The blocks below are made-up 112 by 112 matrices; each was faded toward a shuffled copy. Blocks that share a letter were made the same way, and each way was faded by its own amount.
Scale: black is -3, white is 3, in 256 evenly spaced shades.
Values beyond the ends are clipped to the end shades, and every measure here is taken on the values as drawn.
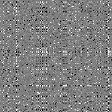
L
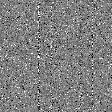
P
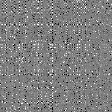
L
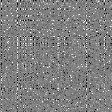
L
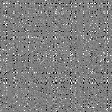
L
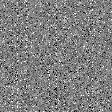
P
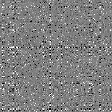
L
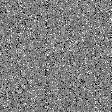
P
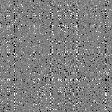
L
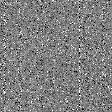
P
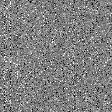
P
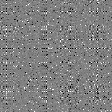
L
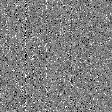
P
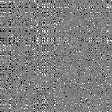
L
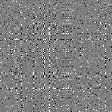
L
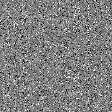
P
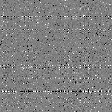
L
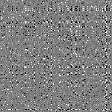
L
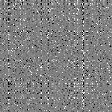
L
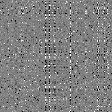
L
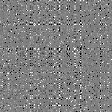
L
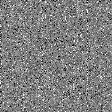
P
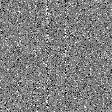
P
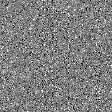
P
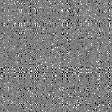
L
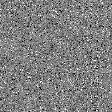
P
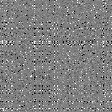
L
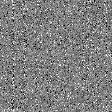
P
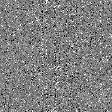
P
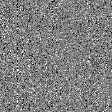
P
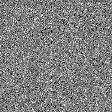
P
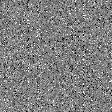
P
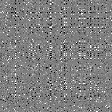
L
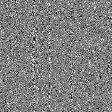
P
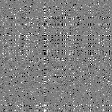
L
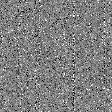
P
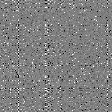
L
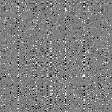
L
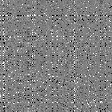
L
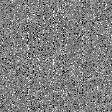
P
